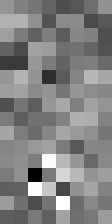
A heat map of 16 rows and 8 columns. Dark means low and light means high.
The ninth with the highest average is the bottom middle. In the bottom middle lies a patch that is rougher than the rest. The halves do not mirror each other. On average the colour sits 50% of the way up the scale. The bottom middle is the roughest part. No single row or column stands out from its neighbours.
